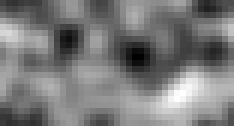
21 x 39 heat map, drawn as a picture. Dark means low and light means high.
Ninth with the highest average: bottom right. Lone odd cells: none. Average level on the scale: 50%. Mirror symmetry: none. Histogram: bell-shaped.
